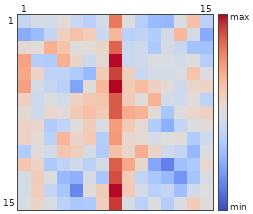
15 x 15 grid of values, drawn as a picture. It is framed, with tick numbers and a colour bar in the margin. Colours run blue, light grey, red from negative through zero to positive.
The centre is the ninth with the highest average. Column 8 differs from the columns beside it. The bottom right is the ninth with the lowest average.
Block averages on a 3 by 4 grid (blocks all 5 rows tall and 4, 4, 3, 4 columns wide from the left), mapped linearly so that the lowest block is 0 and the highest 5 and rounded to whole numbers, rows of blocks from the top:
2 4 1 1
2 5 4 2
2 3 2 0
